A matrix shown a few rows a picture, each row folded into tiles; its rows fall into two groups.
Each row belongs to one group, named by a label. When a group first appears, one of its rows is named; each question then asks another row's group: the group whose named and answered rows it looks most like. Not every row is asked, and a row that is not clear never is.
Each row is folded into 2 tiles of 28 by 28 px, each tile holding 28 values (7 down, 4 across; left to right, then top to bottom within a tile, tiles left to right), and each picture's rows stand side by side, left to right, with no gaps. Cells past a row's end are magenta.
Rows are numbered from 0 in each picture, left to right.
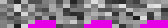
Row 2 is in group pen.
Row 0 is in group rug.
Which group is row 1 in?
pen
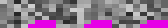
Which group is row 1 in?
rug
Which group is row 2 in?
rug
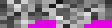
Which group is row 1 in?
pen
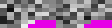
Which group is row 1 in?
rug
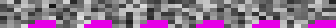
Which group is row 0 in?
rug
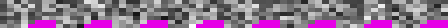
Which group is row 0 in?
rug
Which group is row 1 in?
pen
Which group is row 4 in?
rug
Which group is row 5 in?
pen
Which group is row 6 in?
pen
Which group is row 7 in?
rug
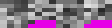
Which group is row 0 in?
pen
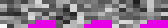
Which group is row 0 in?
pen
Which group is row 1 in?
rug
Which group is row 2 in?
pen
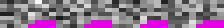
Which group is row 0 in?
pen
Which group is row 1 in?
rug
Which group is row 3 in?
rug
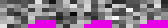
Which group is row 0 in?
pen
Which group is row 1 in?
rug
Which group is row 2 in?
pen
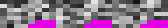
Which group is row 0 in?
pen
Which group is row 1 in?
pen
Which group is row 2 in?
pen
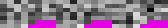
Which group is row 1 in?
rug
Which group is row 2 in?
rug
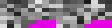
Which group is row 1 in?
pen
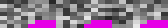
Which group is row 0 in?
pen
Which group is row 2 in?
rug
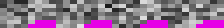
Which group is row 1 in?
rug
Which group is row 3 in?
rug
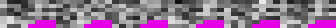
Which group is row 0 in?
pen
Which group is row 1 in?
rug
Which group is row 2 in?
pen
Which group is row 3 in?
pen
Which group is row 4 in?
pen
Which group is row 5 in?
pen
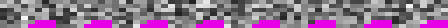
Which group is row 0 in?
rug
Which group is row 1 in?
rug
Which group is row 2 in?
rug
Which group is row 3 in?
pen
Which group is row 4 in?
pen
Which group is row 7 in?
rug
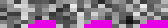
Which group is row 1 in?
rug
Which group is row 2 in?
rug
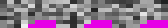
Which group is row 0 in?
rug
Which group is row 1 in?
rug
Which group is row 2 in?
pen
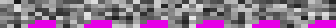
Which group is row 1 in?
pen
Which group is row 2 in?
rug
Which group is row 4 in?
rug
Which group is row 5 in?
pen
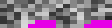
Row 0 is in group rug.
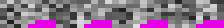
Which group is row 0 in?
rug
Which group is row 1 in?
rug
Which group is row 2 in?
rug
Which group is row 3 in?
pen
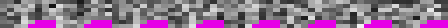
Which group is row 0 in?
rug
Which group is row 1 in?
pen
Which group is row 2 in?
rug
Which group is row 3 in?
rug
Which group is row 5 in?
pen
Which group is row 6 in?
rug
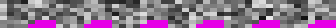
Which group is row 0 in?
pen
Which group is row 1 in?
pen
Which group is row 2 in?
pen
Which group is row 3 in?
rug
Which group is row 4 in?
pen
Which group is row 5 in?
pen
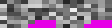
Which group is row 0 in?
pen
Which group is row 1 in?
pen
